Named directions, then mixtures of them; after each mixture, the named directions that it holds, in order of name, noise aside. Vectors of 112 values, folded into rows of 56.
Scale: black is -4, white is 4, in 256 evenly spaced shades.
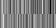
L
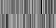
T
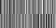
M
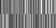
M, T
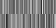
M, T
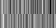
L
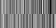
L, T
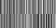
M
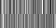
L, M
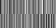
M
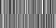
L, M
